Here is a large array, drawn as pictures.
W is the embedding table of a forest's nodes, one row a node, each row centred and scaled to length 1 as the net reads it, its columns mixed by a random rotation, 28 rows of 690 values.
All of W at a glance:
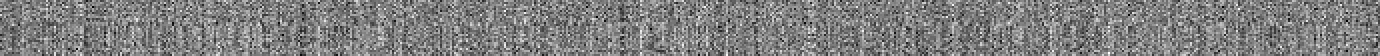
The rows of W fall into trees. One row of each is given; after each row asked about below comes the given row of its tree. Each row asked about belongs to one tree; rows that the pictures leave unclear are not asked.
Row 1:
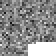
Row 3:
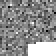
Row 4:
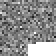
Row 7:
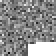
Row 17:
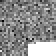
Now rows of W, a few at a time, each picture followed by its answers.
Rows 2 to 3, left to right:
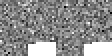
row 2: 7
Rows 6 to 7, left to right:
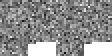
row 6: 3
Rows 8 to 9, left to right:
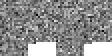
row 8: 4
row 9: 3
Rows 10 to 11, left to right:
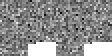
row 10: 3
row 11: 1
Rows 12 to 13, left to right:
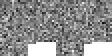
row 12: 1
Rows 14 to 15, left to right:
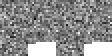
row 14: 7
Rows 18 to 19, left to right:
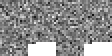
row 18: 7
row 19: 4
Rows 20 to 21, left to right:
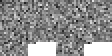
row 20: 17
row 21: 7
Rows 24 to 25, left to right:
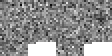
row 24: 17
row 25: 3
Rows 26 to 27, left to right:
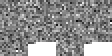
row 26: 7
